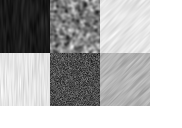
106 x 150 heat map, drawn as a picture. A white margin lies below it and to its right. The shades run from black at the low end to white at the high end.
The table splits into 2 rows of 3 panels. Panel 1,1: very low, streaked downward, faint in contrast. Panel 1,2: middling, blotchy, strong in contrast. Panel 1,3: very high, slanting up to the right, faint in contrast. Panel 2,1: very high, streaked downward, faint in contrast. Panel 2,2: low, fine-grained. Panel 2,3: high, slanting up to the right, faint in contrast.
